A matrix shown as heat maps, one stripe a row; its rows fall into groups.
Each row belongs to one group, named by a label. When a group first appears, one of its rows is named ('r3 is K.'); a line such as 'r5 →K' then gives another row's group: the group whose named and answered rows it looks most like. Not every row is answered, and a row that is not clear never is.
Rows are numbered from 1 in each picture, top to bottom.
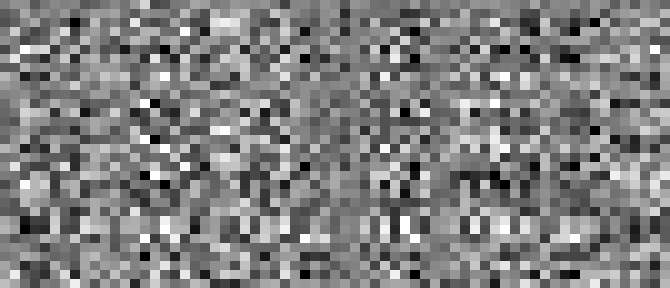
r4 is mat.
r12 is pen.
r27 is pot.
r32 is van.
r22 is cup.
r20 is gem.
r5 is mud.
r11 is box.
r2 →mat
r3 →box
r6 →cup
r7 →mat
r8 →mat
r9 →mud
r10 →van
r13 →cup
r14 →mat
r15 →box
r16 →pen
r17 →mud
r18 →box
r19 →mat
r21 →cup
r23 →mat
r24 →box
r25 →mud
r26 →mud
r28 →box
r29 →mat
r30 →mud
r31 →mat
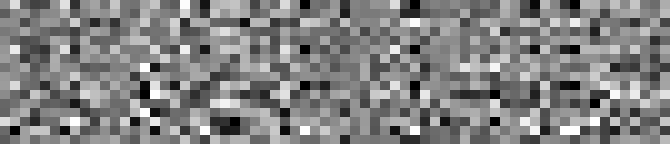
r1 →mat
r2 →mat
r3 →pot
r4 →box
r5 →mud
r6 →mat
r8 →pen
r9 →van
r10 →mat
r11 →gem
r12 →box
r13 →pen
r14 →van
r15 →pot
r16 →mat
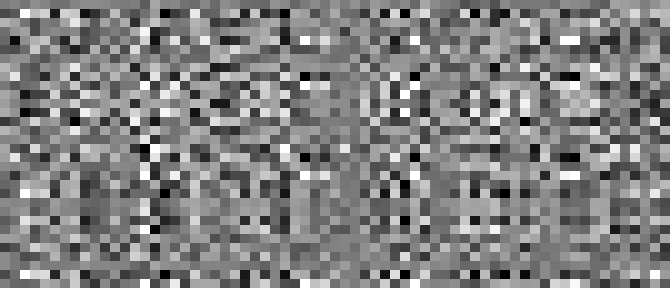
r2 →cup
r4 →pen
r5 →pot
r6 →box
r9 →mat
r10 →pot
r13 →mud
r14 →box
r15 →van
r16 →pen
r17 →gem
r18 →mat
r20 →pot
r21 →cup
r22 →cup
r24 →pen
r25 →cup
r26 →pen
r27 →van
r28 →box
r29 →mud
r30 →gem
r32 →pot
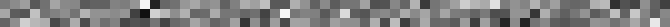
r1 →pen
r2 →gem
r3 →cup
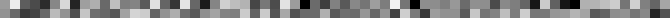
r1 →mat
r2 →mud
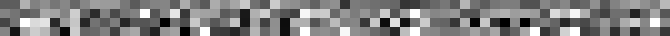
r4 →pot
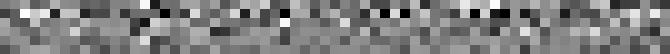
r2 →cup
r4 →van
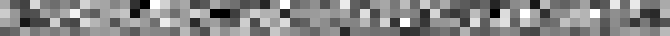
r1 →gem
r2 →van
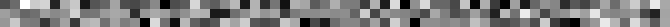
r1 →cup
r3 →mat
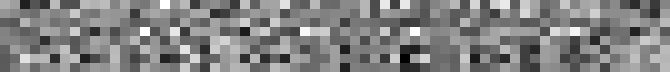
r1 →mud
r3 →mat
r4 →pot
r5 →box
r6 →mat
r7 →cup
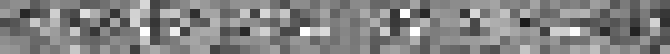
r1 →pen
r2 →mud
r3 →box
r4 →pot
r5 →pen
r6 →van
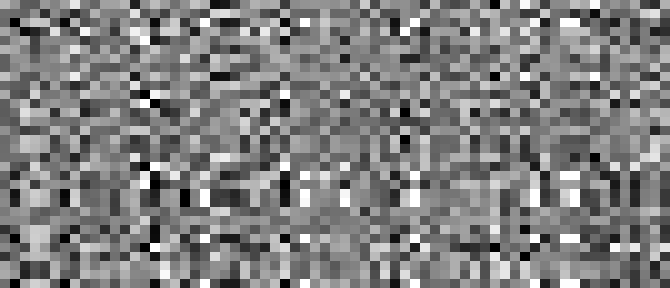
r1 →van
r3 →pot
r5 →pen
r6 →van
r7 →mat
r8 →box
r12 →pen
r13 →cup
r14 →mat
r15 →mud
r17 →cup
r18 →box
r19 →gem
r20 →pot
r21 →pen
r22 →pot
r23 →pot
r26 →box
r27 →pot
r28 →gem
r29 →box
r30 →mud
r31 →mud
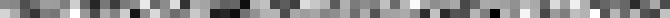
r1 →pot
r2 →van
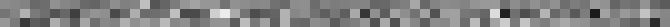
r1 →pen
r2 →box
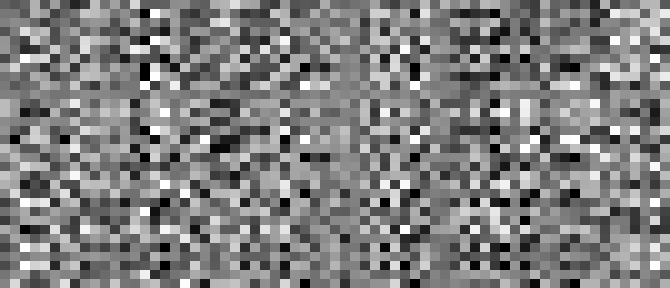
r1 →box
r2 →gem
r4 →cup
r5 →gem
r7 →cup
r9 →gem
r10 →pot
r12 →van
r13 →mud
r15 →gem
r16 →pot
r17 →van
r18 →mat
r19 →cup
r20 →van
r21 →mud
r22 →mat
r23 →cup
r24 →pen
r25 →box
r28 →cup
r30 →cup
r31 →pen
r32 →mat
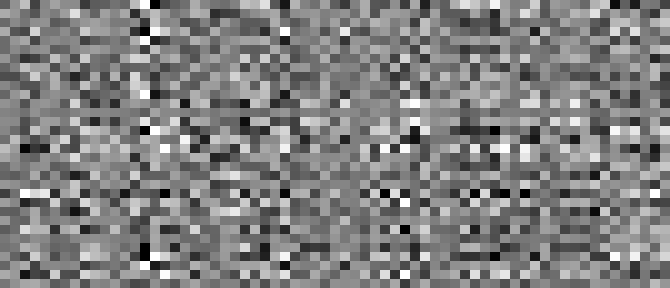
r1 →pen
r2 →van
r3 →gem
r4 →gem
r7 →mud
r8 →cup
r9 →box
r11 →pen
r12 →pot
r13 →gem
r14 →pot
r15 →gem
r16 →mat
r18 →van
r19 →gem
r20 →box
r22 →cup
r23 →mud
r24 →box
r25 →gem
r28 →mat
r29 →gem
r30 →pen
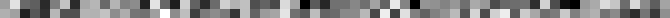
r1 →mat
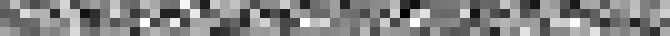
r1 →mat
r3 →pot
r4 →van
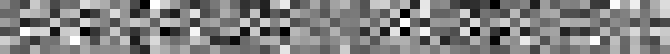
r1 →gem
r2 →cup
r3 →mud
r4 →cup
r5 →van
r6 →gem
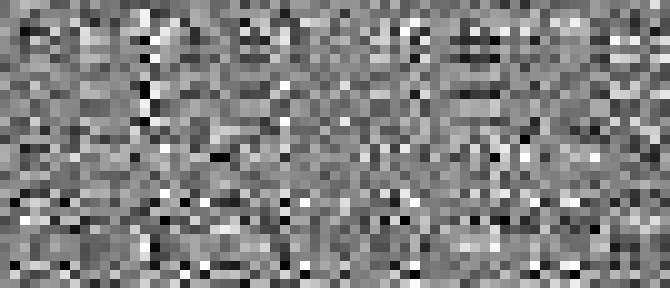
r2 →pen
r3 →pot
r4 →mud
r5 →gem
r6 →mud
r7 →gem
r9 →pen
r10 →gem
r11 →gem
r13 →pen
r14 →gem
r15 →box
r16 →box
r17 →mud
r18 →van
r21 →box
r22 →mud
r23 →pot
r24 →gem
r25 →cup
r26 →box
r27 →pen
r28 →pen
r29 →pen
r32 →pot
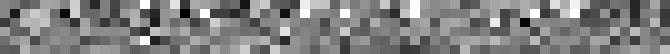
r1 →pot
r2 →pot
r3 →box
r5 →pen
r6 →mat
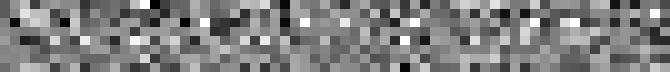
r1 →pen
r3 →pot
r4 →van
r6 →box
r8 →cup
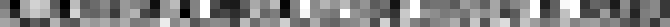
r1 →pot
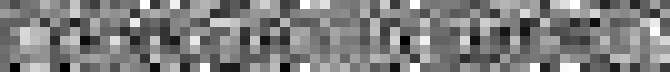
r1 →pot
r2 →van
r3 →box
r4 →cup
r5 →cup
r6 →cup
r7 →gem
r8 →pot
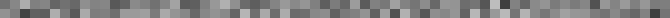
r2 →mud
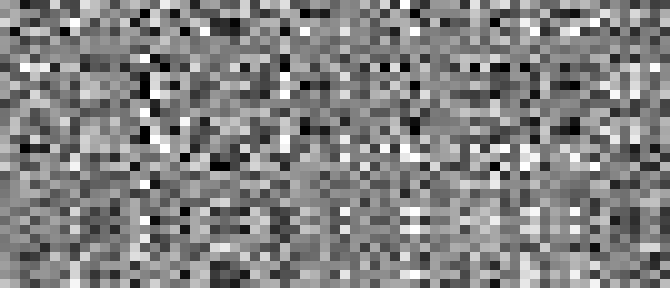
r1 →mud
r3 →van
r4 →pot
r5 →mud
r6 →gem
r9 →gem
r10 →mat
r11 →gem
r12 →box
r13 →pen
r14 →mat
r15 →mat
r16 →gem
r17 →mud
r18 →pot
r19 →van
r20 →box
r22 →cup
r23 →box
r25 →pen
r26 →pot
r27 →pen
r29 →mud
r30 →van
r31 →pot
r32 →van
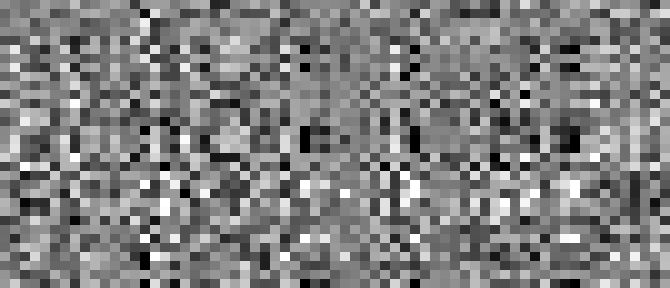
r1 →van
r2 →gem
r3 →pen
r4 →pen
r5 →box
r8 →mat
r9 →cup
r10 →van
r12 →van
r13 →cup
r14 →cup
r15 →mat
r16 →mat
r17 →mat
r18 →van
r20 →mud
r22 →pot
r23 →mud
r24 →mud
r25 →box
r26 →gem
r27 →pot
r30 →mat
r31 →mud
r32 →mat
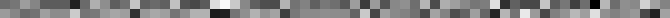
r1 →box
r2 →van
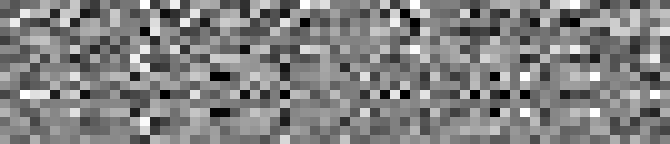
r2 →cup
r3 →mat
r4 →gem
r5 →box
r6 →pot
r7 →box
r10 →mud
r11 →cup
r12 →gem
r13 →van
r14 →pen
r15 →pen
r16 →gem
